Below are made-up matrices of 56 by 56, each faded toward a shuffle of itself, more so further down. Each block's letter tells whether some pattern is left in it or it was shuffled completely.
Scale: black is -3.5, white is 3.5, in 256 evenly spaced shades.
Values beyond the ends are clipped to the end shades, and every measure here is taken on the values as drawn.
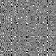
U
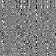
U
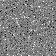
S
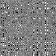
U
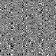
U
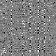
U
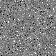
S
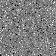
S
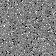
S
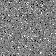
S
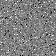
S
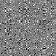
U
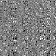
U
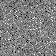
S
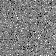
S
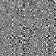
U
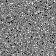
S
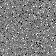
S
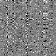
U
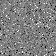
S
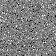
S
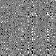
U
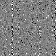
U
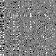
U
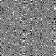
U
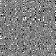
U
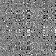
U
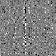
U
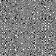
U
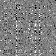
U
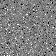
S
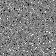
S
